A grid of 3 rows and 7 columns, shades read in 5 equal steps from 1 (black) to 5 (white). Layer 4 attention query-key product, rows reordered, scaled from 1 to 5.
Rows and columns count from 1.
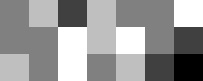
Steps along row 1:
up down up down same up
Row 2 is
3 3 5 4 5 3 2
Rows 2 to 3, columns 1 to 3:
3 3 5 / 4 3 5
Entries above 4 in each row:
1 2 1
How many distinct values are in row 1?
4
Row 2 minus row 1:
0 -1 3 0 2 0 -3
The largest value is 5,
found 4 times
